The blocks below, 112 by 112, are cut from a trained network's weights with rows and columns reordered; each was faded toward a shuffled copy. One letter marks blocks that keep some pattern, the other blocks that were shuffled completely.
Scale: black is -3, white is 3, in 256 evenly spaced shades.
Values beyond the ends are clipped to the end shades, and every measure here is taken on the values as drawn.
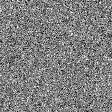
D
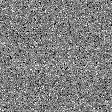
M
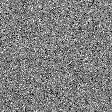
D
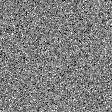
D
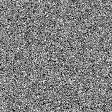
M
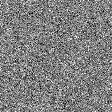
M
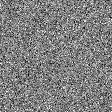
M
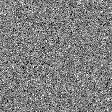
M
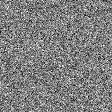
D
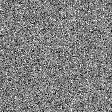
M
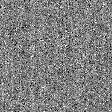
M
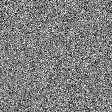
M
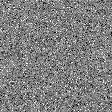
D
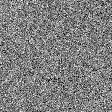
D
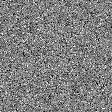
D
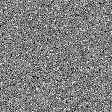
D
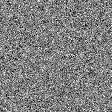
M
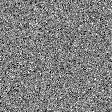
D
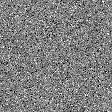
D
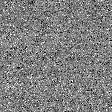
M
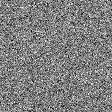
M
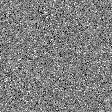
D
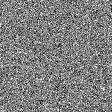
D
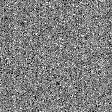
M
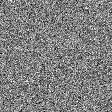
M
